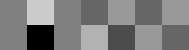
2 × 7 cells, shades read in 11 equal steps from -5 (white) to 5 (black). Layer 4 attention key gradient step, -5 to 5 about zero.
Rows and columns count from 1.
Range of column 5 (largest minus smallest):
3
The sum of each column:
0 2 0 -1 1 0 0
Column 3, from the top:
0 0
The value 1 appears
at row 1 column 4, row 1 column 6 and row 2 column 7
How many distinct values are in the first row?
4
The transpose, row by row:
0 0 / -3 5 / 0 0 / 1 -2 / -1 2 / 1 -1 / -1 1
